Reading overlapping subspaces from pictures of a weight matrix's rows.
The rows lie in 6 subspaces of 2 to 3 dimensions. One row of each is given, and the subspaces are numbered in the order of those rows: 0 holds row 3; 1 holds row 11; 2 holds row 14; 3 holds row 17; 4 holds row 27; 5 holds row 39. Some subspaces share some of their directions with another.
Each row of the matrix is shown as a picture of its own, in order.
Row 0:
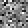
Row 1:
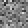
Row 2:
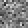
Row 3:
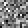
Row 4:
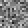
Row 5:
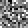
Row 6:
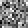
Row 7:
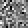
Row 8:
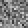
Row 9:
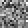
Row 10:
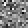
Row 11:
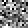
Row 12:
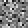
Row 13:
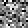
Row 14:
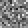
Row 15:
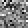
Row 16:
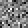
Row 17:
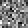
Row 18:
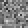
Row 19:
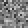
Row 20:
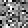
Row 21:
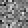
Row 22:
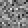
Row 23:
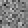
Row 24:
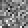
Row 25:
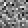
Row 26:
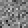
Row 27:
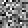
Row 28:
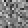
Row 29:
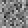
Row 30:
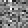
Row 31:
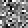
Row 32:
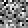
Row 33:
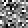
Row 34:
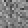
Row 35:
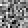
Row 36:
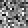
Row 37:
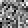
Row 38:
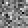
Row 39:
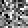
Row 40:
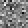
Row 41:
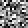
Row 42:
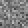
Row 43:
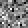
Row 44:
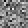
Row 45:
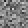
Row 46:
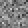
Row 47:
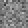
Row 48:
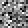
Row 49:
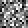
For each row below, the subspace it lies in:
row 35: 4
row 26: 0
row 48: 5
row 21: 4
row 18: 0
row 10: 1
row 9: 3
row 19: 0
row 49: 1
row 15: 3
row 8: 4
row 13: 3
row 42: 4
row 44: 4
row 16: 0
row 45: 4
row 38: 5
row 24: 0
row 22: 2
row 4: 4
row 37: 3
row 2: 2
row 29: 1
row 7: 3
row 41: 4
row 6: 3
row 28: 5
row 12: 3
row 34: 5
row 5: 2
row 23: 3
